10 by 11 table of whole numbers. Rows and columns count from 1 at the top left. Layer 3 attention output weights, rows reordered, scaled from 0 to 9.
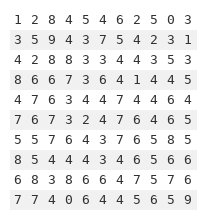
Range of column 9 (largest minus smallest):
4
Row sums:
40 46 47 54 53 57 61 55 66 57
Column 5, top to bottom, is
5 3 3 3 4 2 4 4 6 6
